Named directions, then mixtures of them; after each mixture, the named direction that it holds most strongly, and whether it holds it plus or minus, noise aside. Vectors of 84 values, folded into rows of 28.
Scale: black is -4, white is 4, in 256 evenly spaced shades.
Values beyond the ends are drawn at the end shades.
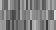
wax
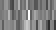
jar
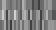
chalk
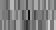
jar, minus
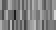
chalk, minus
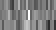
jar, plus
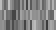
wax, plus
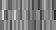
chalk, plus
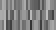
chalk, plus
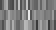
jar, plus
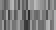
jar, minus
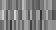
chalk, plus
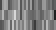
wax, minus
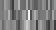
jar, plus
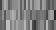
wax, minus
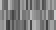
wax, plus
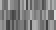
wax, plus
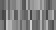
chalk, minus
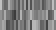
wax, plus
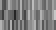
chalk, minus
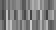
chalk, minus
